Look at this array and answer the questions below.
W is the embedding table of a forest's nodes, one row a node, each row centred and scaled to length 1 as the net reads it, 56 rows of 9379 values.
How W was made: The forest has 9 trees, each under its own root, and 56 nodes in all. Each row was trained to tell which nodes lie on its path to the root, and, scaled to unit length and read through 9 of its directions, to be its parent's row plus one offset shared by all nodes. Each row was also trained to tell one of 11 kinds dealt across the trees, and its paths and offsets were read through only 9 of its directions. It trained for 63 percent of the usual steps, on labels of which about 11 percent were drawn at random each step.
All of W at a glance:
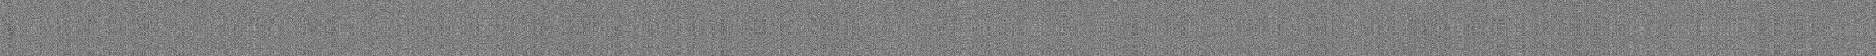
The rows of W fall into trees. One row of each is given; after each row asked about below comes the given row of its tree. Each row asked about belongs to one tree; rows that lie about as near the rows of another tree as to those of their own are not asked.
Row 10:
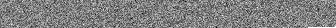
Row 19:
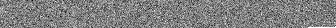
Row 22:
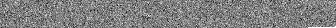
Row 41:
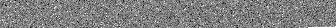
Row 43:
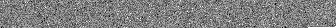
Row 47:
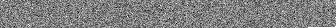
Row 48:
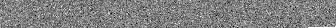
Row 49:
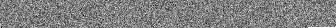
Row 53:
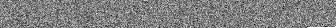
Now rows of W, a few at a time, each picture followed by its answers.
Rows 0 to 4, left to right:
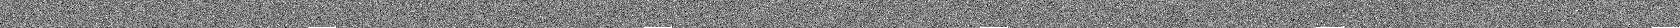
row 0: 22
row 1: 53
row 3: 41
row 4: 49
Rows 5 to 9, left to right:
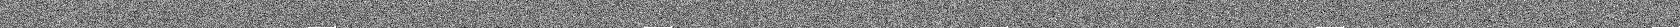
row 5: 19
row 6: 47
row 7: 43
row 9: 43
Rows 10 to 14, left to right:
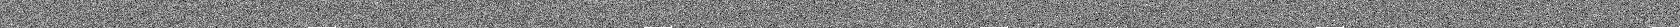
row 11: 49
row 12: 22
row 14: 48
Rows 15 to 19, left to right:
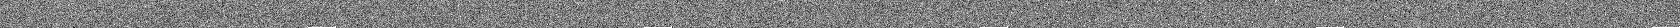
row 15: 41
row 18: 43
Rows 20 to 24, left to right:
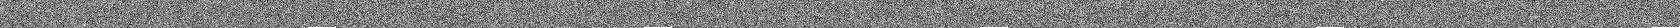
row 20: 19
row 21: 53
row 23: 19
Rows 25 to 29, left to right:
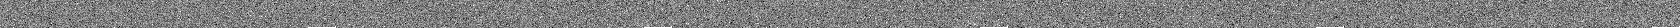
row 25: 48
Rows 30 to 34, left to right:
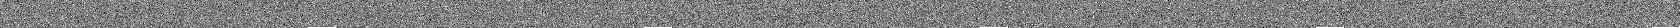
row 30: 47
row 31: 48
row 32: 53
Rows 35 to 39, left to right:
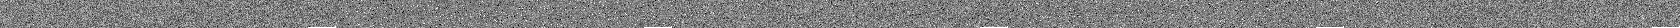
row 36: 43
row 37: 41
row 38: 47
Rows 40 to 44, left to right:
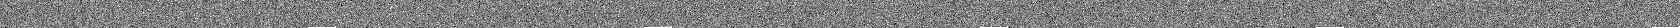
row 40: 43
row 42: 47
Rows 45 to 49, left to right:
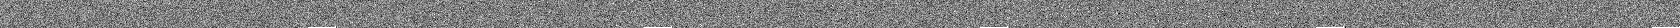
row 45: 47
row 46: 47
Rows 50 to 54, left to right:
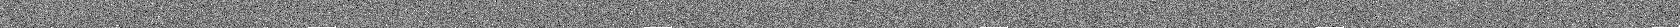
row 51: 19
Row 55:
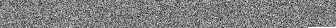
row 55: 41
